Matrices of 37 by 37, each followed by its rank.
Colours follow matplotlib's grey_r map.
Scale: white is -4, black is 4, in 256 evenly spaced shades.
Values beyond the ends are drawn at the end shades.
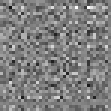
five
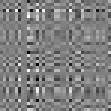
two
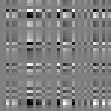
one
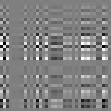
one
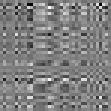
two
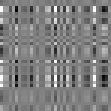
one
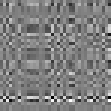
two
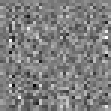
five
